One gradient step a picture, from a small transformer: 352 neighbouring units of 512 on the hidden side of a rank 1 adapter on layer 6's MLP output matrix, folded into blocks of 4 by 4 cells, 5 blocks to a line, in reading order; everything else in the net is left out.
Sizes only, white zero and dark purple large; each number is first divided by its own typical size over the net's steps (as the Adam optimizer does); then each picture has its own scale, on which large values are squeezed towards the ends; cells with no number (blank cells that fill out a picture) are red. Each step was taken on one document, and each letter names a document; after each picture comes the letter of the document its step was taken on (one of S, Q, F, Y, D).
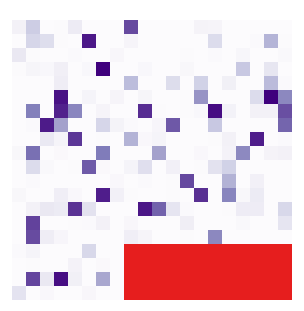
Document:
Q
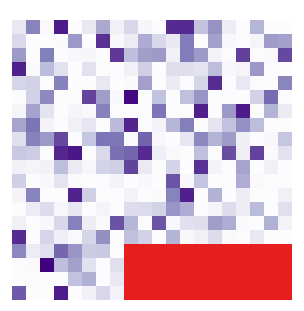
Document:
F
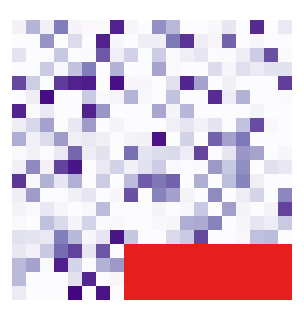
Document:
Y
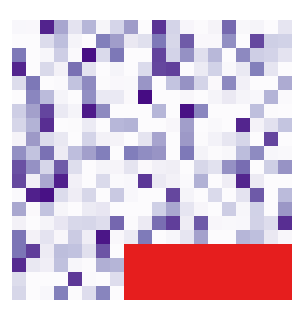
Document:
Y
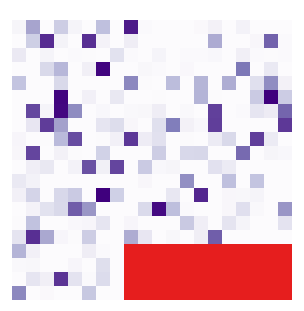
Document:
Q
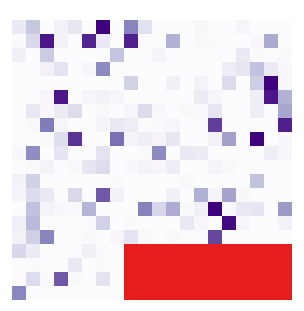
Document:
Q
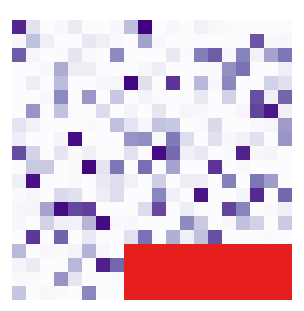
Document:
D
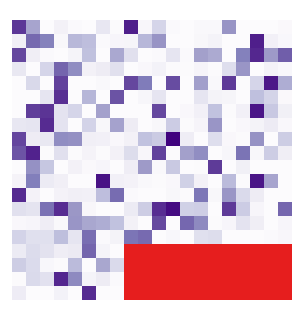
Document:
D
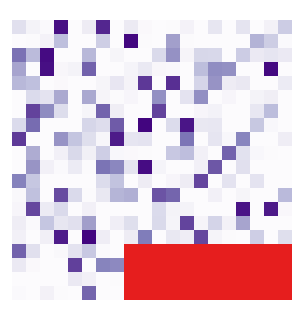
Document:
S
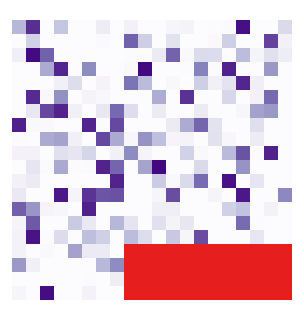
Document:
S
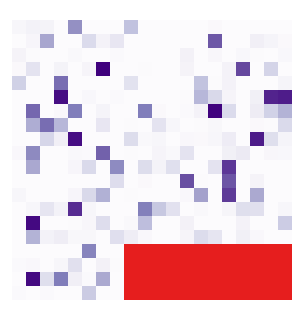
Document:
Q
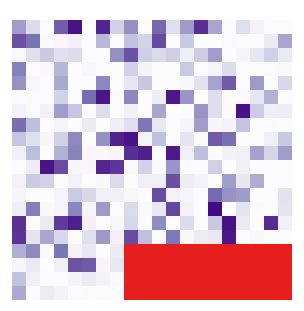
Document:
F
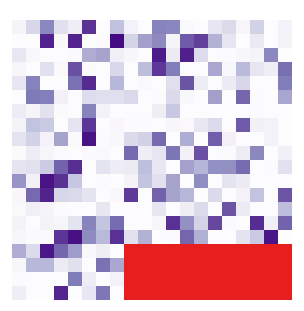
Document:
Y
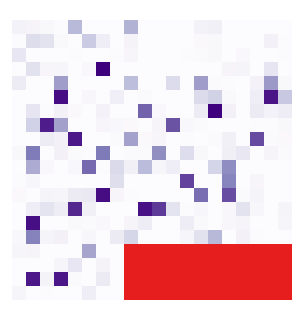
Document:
Q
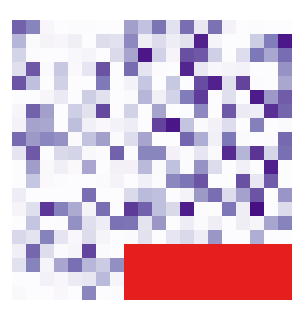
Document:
F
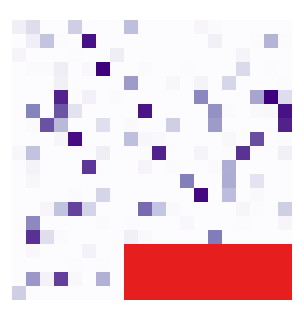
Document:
Q
